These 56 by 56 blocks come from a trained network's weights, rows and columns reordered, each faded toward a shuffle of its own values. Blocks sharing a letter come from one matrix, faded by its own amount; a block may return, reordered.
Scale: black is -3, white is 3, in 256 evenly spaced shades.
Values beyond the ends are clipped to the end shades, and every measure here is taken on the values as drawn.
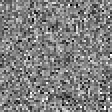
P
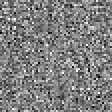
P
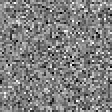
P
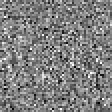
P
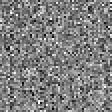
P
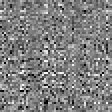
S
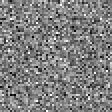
P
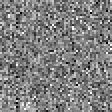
P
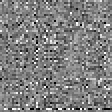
S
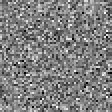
P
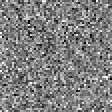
P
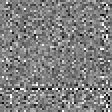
S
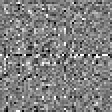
S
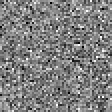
P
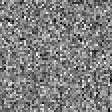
P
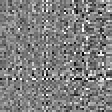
S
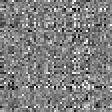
S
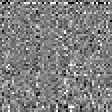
S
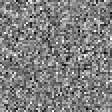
P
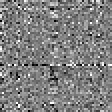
S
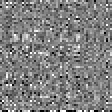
S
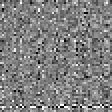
S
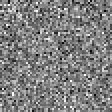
P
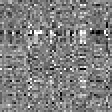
S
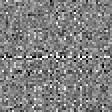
S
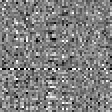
S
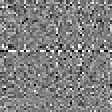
S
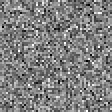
P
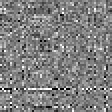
S
